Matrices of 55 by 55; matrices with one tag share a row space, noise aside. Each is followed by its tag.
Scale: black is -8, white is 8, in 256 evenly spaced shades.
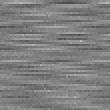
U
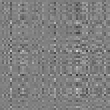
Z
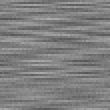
U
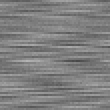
U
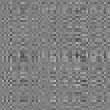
Z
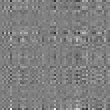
Z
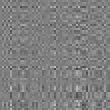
Z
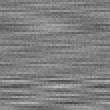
U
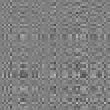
Z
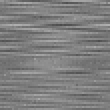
U
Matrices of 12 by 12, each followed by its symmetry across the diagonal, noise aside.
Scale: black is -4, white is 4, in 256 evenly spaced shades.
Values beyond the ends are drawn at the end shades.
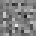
antisymmetric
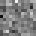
antisymmetric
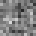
antisymmetric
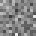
symmetric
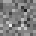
antisymmetric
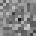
symmetric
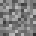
symmetric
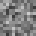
symmetric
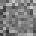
antisymmetric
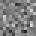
antisymmetric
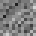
symmetric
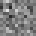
antisymmetric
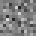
antisymmetric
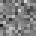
antisymmetric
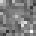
symmetric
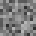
symmetric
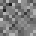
symmetric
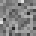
symmetric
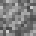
symmetric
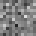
antisymmetric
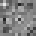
symmetric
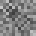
symmetric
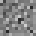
symmetric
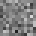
antisymmetric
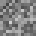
symmetric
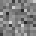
antisymmetric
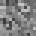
antisymmetric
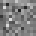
antisymmetric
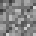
symmetric
